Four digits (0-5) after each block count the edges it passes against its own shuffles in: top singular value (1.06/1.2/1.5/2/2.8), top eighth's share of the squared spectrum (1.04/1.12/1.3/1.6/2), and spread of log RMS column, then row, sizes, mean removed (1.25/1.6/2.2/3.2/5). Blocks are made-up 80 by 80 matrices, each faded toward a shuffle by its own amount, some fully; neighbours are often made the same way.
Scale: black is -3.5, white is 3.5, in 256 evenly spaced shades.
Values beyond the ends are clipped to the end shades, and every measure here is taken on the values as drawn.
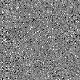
3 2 1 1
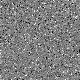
0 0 0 0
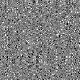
4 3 2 1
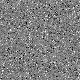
0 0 0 0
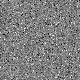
2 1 0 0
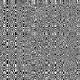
5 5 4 3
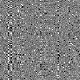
4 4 3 2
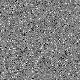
3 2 1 0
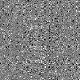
4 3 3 2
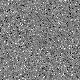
1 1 0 0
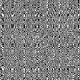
5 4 3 3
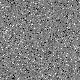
0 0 0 0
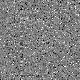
3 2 1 0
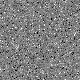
0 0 0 0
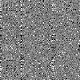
4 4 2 2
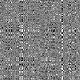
5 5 3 3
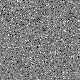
2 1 0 0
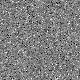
0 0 0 0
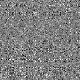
4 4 2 3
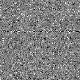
3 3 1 2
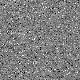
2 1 0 1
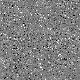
3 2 1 1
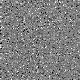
3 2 1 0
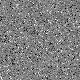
1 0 0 0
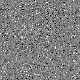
3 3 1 1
